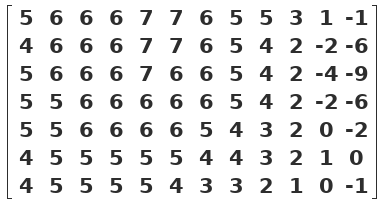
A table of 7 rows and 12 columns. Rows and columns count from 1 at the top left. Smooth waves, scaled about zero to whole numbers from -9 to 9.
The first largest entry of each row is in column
5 5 5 3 3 2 2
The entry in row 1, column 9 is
5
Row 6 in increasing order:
0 1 2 3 4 4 4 5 5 5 5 5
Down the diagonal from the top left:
5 6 6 6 6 5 3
